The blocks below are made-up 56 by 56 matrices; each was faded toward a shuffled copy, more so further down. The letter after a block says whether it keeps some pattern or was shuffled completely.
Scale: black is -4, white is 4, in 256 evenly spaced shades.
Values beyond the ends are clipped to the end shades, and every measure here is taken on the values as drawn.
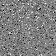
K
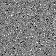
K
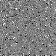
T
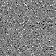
T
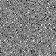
T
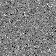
K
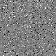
T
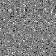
T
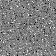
K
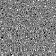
T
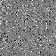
T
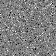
K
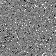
K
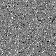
K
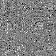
T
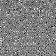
T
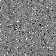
K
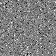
K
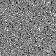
T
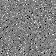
K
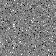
T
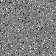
K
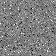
K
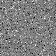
K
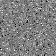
T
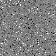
K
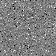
T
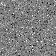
K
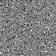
K
